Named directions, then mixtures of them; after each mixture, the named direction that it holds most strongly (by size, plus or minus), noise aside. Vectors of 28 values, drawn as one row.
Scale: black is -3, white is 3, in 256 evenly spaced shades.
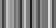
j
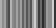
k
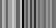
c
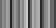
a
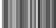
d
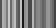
c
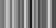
j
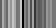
c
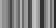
a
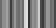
a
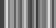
j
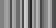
a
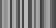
a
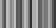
j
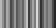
a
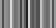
a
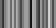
j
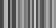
d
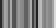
d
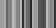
k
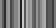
k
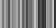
k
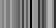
k
